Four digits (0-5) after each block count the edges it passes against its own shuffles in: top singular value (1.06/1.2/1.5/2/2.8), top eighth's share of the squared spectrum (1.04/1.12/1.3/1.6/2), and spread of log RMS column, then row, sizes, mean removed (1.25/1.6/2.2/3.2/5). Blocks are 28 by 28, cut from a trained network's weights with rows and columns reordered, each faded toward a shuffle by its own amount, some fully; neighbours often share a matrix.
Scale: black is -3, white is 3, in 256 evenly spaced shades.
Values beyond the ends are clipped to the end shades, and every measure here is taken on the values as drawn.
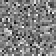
0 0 0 0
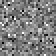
0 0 0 0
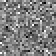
1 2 0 0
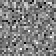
1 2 0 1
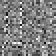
3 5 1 2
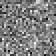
1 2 0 0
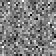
0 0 1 0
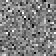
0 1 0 0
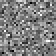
0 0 0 0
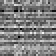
4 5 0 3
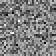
0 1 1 0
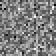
0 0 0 0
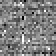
2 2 1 0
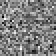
0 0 0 0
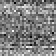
3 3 0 1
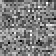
2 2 0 0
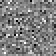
0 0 0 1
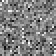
0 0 0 0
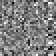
3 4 2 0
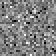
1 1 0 0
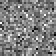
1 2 0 0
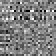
3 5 0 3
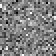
2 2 1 1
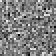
1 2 0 0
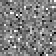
0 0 1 0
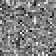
1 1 0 0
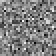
2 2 0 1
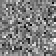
2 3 1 0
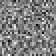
3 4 1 1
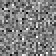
2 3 0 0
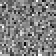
1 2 0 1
